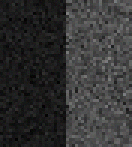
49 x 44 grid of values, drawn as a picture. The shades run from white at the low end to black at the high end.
The table splits into one row of 2 panels. Panel 1,1: very high, fine-grained, faint in contrast. Panel 1,2: high, fine-grained.
